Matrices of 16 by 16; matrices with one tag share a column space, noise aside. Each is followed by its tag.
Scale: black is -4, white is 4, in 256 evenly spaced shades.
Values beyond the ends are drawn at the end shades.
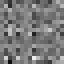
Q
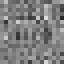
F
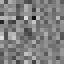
F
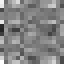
Q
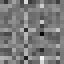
Q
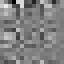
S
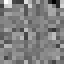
S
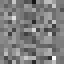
Q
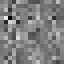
F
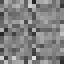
Q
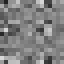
Q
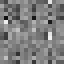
F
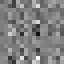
Q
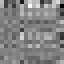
S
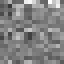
S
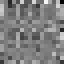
S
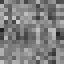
F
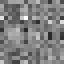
F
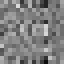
Q
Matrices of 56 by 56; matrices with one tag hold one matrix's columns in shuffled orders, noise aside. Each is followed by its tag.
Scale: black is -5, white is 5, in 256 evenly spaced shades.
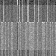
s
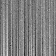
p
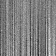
p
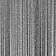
p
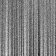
p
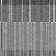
s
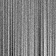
p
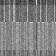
s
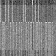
s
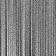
p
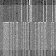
s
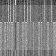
s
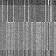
s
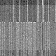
s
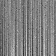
p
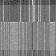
s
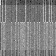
s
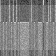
s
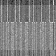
s
